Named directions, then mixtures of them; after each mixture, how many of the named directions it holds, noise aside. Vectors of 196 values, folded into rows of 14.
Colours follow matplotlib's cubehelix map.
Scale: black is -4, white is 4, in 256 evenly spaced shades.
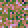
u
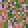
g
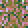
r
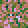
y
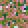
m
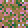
two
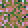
one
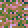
one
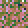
three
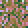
one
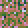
two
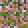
two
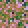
two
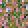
one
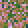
one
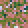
one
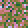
two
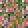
one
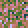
two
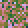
one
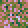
one
